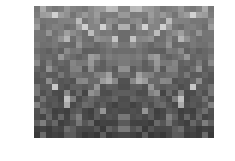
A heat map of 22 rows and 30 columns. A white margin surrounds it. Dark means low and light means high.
There are no regular stripes. It is mirror symmetric from left to right. There is an overall slope up to the top. No single row or column stands out from its neighbours.
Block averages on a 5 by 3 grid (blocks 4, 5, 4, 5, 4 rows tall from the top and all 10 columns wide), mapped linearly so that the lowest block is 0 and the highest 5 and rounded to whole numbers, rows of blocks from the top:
4 5 4 | 3 3 3 | 2 3 2 | 1 1 1 | 0 0 0
